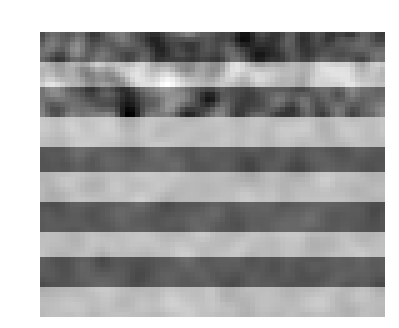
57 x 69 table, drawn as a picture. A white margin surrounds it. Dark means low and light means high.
Stripes: horizontal, repeating 5 times. Seam: horizontal, 30% of the way down, the bottom part calmer. Lone odd cells: none. Histogram: two levels.
